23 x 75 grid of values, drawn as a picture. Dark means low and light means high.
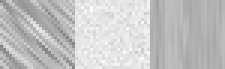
The table splits into one row of 3 panels. Panel 1,1: high, slanting down to the right. Panel 1,2: very high, fine-grained, faint in contrast. Panel 1,3: high, streaked downward, faint in contrast.
